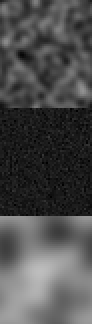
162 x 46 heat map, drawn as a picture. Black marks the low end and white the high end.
It is made of 3 by 1 panels. Panel 1,1: low, blotchy. Panel 2,1: very low, fine-grained, faint in contrast. Panel 3,1: middling, smooth, strong in contrast.
